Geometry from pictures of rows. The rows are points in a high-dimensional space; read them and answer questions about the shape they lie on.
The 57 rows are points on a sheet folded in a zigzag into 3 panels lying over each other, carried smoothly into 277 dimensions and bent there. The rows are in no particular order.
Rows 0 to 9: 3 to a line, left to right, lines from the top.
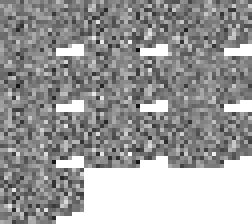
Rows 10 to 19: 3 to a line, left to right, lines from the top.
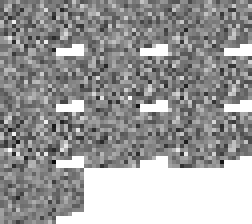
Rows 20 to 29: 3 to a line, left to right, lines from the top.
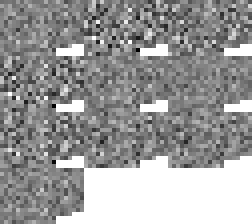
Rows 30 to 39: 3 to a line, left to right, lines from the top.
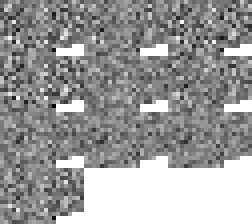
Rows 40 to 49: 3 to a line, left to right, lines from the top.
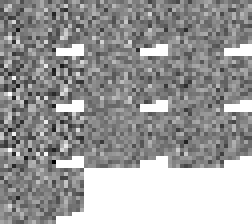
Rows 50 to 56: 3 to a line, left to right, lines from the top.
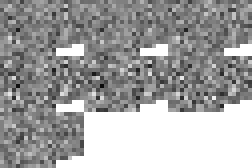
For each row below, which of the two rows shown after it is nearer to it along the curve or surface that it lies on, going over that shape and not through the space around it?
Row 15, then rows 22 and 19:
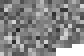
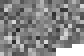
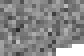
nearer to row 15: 22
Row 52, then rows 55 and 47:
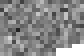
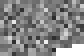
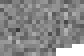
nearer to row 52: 47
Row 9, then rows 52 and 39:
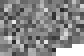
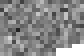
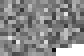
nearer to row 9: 52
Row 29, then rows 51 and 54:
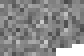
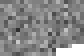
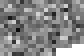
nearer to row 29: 51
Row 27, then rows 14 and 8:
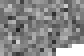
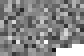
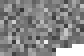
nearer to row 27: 14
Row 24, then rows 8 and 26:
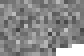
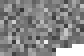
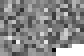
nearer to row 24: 26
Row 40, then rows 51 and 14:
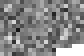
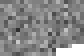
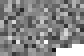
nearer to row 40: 14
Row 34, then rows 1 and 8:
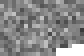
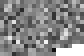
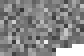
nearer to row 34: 1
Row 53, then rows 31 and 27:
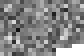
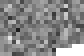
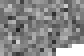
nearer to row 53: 31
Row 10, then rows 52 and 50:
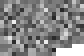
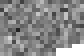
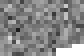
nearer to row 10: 52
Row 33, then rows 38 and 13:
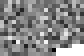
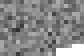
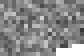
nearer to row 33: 13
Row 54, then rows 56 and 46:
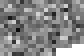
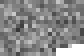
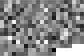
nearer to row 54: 56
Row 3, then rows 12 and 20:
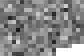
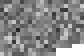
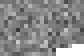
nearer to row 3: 20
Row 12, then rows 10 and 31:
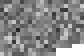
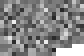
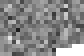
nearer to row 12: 10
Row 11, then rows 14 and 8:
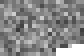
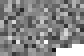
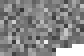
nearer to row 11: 14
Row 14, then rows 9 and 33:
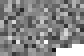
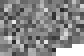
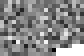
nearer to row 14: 9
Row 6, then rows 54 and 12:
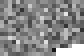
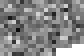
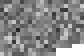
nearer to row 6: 54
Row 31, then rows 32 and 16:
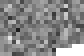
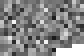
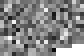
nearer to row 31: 16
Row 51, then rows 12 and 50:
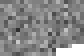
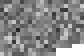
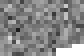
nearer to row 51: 50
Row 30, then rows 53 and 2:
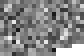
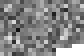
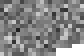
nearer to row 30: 53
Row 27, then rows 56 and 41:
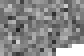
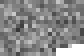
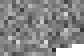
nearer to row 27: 56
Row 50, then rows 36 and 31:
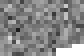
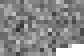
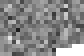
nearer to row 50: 31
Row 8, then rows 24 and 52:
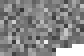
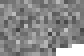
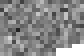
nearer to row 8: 52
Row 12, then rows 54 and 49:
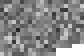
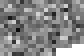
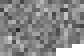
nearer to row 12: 49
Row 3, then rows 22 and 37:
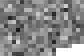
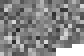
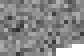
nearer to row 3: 37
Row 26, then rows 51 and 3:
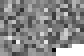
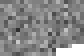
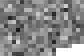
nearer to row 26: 3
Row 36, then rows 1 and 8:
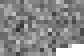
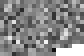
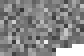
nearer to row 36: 1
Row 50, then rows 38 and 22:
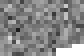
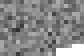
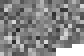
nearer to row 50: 38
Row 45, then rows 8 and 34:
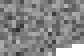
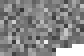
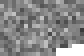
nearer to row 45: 34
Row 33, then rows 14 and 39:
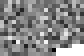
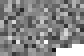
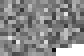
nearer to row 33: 39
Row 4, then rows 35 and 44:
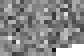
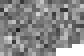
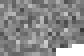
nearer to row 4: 44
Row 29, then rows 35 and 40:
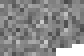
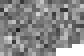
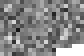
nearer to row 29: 35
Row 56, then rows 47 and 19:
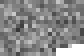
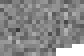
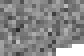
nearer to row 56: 19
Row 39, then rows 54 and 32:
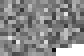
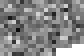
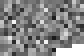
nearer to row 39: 54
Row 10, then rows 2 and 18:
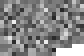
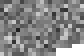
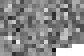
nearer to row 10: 2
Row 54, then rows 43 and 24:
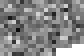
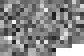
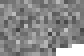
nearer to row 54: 24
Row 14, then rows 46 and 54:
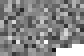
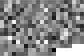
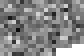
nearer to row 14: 46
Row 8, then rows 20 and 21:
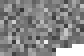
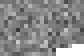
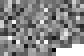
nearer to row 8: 21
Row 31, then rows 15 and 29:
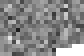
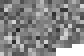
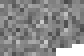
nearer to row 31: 15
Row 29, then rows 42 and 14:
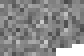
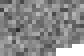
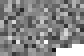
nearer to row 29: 42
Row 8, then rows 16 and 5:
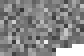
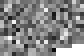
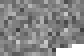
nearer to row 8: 16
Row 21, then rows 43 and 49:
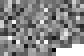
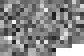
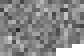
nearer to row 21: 43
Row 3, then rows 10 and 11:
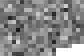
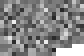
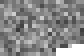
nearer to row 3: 11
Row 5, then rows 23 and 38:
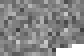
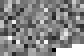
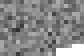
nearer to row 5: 38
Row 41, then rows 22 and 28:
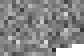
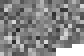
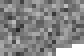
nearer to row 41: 28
